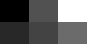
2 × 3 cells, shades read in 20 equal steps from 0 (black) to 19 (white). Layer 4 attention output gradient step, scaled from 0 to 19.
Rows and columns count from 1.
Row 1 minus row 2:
-3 1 11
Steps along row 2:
up up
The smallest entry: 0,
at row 1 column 1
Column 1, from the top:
0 3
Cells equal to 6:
1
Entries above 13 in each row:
1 0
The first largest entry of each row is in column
3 3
